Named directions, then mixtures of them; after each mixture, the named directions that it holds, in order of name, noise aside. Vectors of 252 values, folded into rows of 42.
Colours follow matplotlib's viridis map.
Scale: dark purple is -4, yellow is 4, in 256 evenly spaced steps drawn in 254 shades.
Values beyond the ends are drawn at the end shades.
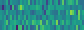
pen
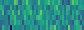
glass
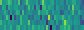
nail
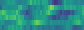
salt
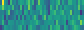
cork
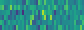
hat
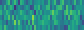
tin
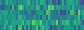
nail, pen, salt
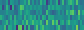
pen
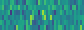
hat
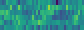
hat, salt, tin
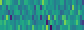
nail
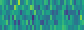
tin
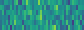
glass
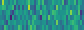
cork, nail, tin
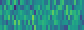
tin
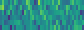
cork, glass, hat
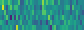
hat, nail, pen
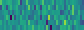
nail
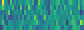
cork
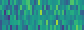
cork, glass, pen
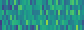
glass, pen
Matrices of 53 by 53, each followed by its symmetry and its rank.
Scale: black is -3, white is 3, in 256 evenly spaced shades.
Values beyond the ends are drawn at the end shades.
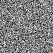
neither, full rank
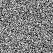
neither, full rank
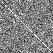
symmetric, full rank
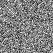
symmetric, full rank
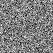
neither, full rank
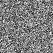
neither, full rank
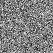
neither, full rank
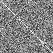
symmetric, full rank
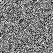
symmetric, full rank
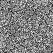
symmetric, full rank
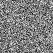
neither, full rank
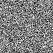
neither, full rank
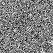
symmetric, full rank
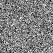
neither, full rank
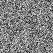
neither, full rank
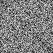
symmetric, full rank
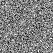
symmetric, full rank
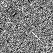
symmetric, full rank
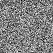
neither, full rank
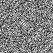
symmetric, full rank
